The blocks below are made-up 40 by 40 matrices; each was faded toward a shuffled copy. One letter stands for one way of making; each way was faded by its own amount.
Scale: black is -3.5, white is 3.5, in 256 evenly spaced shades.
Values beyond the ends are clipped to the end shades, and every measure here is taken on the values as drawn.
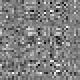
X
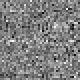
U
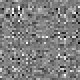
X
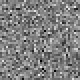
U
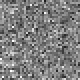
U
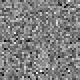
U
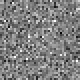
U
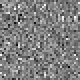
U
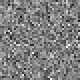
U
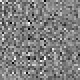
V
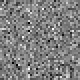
U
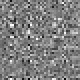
V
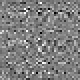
X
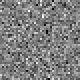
U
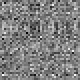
V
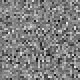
U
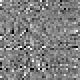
X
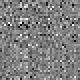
X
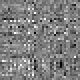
X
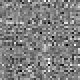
V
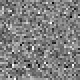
U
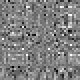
X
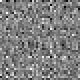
V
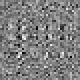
V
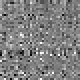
X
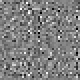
X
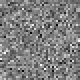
U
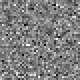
U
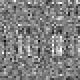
V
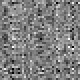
V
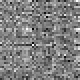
V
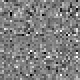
X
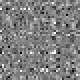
X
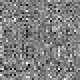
V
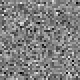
U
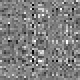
X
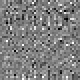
X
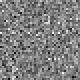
U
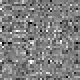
X
